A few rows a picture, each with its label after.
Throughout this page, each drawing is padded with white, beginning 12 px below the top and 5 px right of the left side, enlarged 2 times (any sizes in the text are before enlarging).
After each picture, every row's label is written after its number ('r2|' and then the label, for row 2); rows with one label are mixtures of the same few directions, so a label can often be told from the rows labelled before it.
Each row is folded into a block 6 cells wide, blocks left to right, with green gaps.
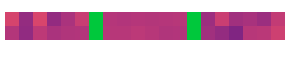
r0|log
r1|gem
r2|gem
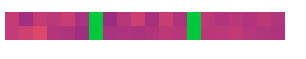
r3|gem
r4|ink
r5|gem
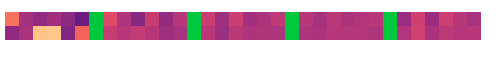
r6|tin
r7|ink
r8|log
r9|log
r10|log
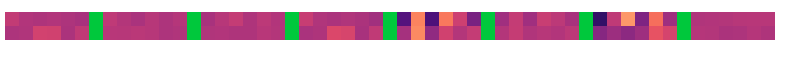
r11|tin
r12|ink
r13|ink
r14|tin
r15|log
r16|log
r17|ink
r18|tin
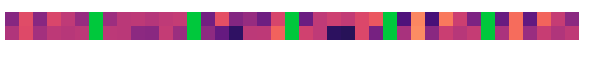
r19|log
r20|tin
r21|gem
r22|tin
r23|log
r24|log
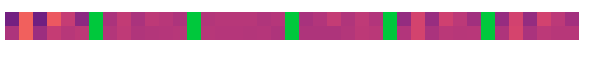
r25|log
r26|log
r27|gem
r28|ink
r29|log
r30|log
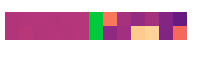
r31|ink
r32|tin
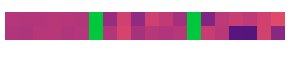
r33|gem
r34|log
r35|tin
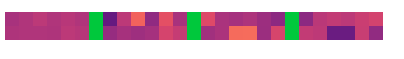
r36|ink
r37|ink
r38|tin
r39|tin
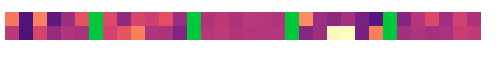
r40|log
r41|gem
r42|log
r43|tin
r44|ink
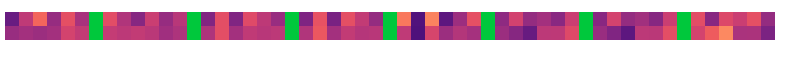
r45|ink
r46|ink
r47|log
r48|log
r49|log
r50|gem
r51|gem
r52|gem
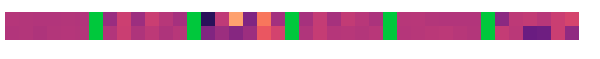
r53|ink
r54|log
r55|ink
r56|log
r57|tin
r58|tin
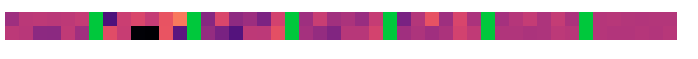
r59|tin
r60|tin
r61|gem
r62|gem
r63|ink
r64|ink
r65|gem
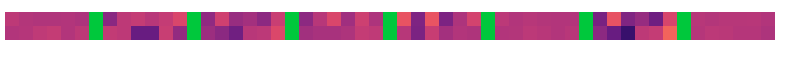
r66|tin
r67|tin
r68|gem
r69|ink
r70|log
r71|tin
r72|gem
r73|gem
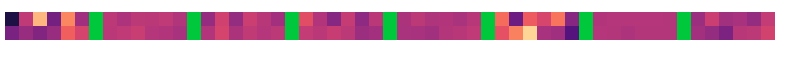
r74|ink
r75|gem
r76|log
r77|ink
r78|gem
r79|gem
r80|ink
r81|gem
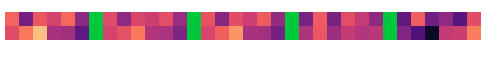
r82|gem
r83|gem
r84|gem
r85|log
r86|gem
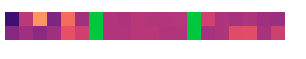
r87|ink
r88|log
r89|tin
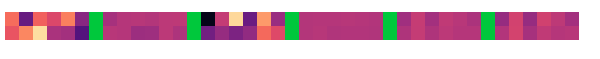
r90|gem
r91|tin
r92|ink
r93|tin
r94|log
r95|log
